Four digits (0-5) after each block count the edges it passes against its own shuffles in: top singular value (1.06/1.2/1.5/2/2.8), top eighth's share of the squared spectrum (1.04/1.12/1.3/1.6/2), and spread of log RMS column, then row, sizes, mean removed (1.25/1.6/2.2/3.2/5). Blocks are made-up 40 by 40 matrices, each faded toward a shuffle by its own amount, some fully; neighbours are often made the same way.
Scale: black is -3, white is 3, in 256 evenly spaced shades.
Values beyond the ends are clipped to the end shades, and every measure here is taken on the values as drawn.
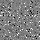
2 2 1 1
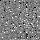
1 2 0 0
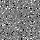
2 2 1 0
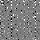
4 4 2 1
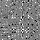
3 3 1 1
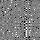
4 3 2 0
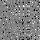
3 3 2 1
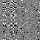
4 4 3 2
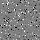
1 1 0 0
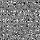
2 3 1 2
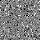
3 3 1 2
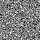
0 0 0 0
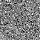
0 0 0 0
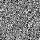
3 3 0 0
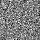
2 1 0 0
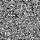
0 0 0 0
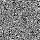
1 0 0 0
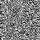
2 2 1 1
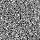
0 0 0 0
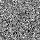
1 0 0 0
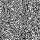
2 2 0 0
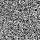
1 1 0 0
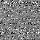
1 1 0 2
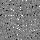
1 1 0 0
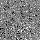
1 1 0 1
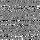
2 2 0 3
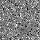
0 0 0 0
